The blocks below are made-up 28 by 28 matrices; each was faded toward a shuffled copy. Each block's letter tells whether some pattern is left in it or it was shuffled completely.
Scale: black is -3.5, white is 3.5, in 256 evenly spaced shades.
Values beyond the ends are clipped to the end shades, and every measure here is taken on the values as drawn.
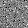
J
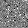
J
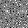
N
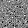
J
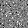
J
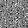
N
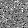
J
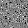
N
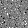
J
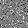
J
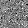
J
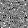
N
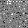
N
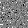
J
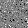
J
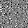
N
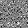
N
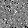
J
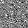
N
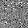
N
